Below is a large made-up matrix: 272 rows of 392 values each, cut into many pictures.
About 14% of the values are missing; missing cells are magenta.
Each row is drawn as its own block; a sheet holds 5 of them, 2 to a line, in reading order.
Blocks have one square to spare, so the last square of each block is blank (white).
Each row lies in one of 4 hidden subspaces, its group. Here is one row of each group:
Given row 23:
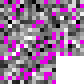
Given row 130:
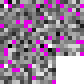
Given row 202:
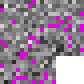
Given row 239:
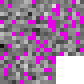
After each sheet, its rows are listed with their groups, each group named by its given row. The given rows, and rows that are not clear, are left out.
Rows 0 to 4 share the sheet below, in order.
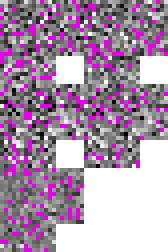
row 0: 130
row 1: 130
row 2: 23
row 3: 23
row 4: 130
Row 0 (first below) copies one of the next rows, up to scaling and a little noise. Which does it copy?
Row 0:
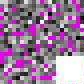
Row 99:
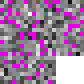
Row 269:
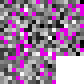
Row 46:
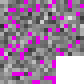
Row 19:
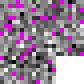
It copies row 46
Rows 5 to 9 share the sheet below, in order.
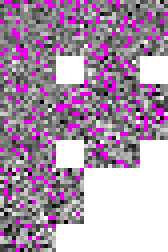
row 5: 23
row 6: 239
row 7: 23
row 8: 23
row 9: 239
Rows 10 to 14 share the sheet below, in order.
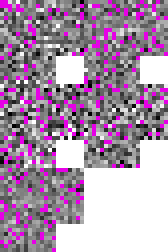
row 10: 23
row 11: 202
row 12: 239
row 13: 130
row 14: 23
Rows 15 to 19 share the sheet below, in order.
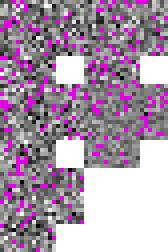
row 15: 239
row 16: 130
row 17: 239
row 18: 130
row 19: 130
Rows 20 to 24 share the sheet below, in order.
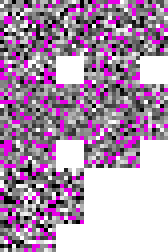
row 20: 130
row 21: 130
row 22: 23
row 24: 239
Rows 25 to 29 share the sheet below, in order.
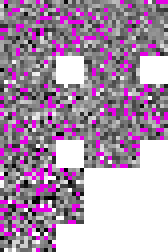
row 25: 202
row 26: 130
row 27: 202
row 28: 202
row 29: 202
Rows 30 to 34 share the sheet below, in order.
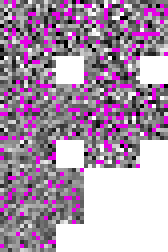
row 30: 23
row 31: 239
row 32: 239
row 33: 202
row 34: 239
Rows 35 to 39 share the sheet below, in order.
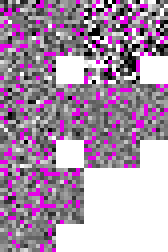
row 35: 130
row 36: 239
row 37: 239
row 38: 23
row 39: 239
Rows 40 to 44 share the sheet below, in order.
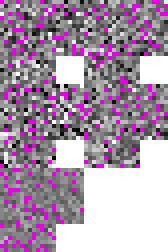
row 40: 202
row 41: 130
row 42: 130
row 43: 239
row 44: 239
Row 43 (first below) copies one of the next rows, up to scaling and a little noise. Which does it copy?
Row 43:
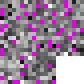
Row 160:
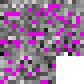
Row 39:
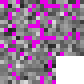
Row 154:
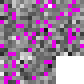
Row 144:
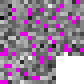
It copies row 144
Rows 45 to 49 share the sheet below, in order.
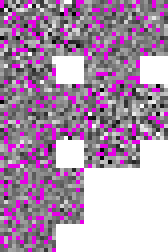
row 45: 23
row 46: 130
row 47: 239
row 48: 202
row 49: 130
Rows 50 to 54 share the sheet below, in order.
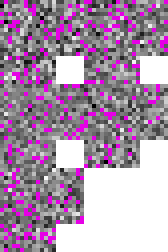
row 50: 23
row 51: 239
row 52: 130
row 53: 23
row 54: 130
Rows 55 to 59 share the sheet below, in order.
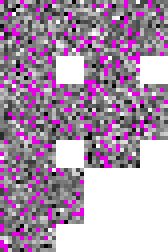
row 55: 202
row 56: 239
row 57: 239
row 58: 130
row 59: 239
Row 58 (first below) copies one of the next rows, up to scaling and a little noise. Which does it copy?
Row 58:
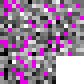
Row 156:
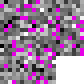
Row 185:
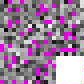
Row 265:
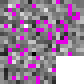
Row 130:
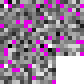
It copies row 265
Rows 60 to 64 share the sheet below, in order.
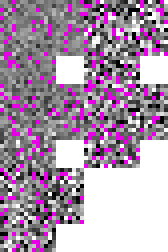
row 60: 23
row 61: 202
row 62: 23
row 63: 23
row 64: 23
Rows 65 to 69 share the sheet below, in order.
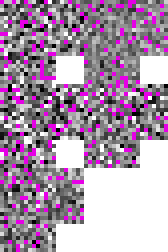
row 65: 130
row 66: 202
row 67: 239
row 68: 202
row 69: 130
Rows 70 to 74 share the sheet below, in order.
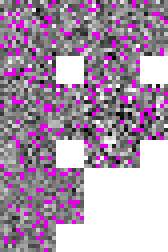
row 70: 130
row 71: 239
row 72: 239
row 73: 239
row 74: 23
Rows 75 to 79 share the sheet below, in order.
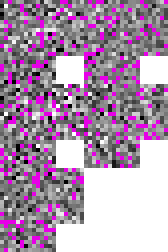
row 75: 202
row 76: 23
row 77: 202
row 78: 23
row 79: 202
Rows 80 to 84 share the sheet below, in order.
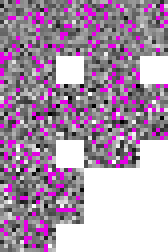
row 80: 23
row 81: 23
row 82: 202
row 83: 130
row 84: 130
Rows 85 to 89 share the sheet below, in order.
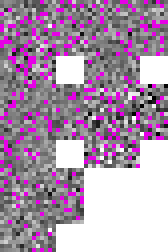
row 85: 130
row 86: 23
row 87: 239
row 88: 202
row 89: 130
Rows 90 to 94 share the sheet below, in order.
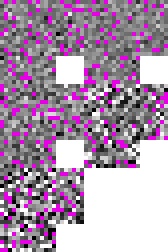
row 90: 23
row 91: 239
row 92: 202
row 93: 239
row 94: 239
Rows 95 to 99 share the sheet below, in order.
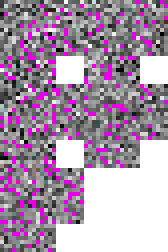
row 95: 202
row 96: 239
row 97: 239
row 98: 202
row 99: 130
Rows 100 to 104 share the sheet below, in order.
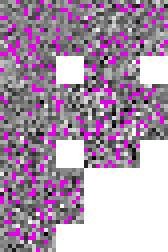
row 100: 239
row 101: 239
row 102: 23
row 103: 130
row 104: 23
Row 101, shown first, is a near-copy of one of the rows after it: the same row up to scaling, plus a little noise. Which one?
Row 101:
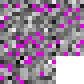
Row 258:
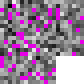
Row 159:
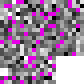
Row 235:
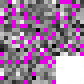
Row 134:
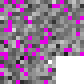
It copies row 134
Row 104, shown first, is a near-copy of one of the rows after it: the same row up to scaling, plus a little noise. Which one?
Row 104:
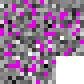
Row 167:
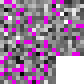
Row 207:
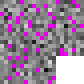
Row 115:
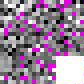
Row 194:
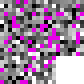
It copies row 194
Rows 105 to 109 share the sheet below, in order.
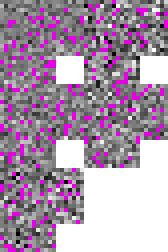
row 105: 202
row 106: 23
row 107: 239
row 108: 23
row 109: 202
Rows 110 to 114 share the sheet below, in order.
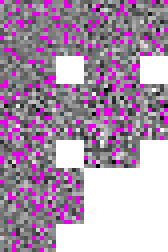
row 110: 130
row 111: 202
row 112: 23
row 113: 23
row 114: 202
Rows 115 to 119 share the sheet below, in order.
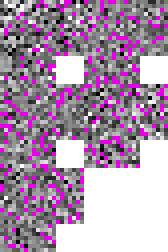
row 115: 23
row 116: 23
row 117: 239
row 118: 202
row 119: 202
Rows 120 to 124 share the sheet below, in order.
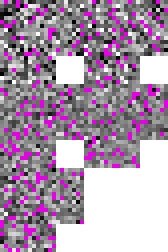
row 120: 239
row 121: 130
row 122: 202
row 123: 23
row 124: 239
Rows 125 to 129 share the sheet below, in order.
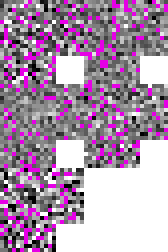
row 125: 23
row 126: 130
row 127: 202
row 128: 202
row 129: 130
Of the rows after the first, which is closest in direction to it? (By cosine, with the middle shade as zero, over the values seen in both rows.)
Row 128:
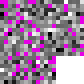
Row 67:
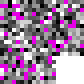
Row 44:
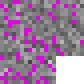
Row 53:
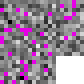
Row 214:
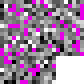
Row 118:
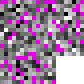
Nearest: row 214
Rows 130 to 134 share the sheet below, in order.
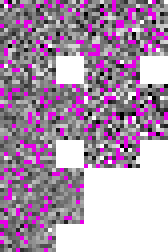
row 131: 202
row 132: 239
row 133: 202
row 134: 239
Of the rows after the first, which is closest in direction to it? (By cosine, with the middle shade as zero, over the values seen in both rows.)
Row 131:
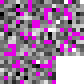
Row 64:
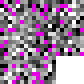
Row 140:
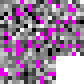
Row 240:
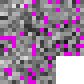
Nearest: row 140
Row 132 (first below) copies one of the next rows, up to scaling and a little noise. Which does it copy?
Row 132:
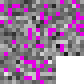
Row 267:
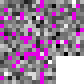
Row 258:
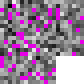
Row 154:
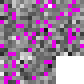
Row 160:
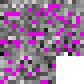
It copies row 267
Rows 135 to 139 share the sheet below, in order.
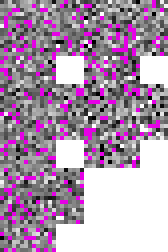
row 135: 239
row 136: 239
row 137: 202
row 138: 202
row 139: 202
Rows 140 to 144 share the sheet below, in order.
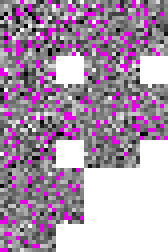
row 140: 130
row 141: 130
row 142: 202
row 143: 202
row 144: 239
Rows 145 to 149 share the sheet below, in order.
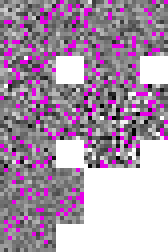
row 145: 239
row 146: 130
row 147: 130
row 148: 130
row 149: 23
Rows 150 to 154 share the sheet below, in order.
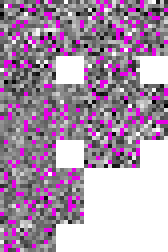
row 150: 202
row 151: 23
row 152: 23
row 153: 23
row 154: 239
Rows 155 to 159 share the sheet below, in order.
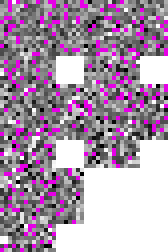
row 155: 239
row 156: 130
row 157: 130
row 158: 23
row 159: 239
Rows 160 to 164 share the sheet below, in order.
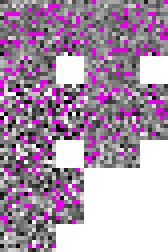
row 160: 239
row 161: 239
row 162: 202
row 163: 202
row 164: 130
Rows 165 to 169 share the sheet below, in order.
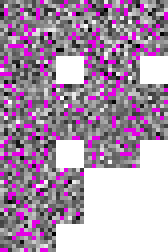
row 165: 202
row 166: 23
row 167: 23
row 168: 202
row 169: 239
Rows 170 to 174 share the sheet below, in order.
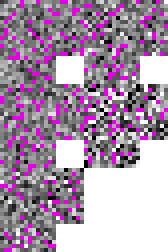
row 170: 239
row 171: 130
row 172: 202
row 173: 130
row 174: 202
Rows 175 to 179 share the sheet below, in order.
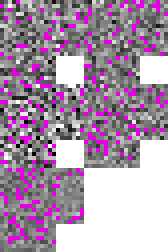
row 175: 239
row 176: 130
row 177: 239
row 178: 130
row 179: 23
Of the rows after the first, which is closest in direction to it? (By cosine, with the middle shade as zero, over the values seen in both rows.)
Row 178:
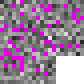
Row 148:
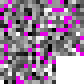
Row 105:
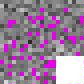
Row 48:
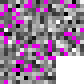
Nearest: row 105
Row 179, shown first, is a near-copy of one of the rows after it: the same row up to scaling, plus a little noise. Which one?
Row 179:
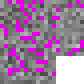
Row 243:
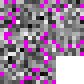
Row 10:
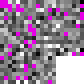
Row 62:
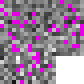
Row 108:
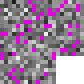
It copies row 243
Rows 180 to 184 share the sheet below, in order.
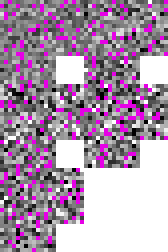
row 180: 202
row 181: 202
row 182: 23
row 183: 23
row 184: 202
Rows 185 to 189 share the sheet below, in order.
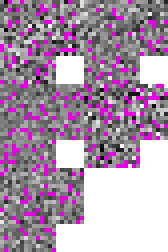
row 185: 130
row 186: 202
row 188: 202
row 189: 130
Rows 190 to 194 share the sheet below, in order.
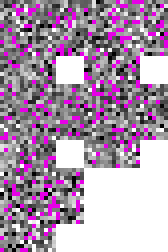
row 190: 130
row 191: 239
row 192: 239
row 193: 130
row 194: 23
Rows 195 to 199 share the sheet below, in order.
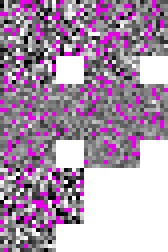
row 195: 23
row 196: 239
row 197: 202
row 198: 130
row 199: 202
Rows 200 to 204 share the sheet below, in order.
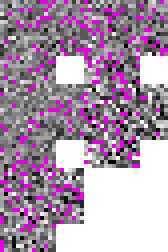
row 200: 239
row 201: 239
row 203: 239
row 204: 130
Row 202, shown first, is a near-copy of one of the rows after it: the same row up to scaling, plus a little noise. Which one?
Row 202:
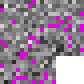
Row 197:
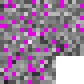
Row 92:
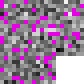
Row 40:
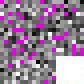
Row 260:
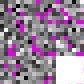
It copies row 197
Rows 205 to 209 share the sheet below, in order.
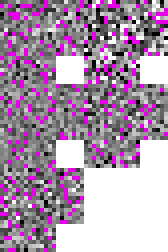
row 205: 202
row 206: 130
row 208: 23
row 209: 23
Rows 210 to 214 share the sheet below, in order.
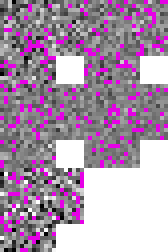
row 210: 239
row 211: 202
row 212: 239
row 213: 130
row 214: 202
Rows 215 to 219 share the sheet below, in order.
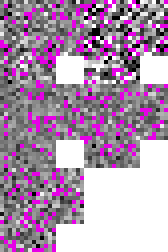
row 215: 239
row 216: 239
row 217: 202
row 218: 130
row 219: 130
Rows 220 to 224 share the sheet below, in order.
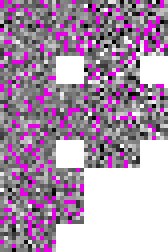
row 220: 23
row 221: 202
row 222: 239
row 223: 202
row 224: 23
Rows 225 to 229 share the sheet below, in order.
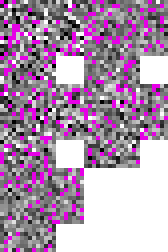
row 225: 130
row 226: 130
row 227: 23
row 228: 239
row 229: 23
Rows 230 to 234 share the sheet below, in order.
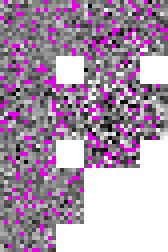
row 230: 23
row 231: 202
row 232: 202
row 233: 239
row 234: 130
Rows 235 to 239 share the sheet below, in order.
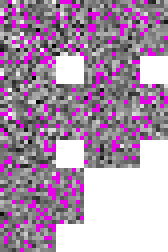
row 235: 239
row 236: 23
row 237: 239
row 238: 202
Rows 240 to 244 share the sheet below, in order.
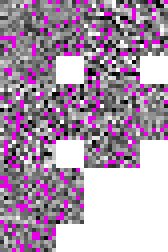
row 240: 239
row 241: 239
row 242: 23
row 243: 23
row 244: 130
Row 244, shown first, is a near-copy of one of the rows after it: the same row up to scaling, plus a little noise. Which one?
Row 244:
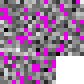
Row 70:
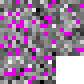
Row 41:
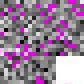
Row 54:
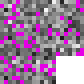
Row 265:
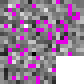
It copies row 41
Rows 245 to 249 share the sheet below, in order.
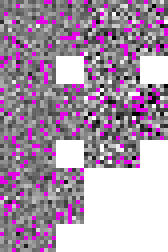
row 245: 23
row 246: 23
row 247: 202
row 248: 202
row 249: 202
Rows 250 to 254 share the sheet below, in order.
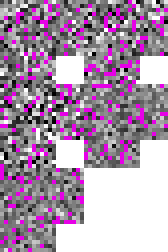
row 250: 239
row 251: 130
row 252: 130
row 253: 239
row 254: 202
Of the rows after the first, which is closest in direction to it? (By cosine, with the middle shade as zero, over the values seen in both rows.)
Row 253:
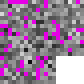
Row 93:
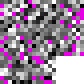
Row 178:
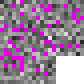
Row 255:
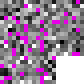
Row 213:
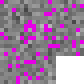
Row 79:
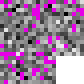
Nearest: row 93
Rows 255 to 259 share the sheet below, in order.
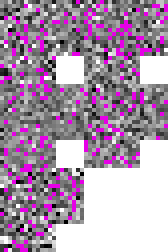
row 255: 239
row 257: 130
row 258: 239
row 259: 239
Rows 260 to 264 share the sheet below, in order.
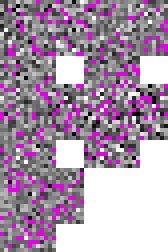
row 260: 202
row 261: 23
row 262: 202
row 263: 202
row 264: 130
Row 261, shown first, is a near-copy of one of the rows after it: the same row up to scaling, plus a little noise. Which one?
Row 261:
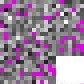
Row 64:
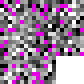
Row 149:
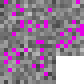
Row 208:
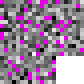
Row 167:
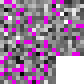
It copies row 167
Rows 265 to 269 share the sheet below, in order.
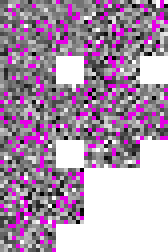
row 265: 130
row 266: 239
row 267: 239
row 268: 239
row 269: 130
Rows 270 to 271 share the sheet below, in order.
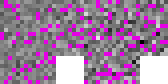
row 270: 202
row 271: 239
